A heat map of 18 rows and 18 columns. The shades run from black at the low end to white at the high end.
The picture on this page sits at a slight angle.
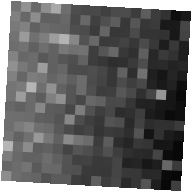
There are no regular stripes. There is an overall slope up to the left. Overall the values sit about 30% of the way up the scale. The histogram is bell-shaped. The grain is fine, like static.
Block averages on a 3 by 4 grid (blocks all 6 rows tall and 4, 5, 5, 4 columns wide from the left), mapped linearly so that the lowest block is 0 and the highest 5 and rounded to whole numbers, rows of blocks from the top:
5 4 2 0 | 5 4 2 0 | 5 3 1 0
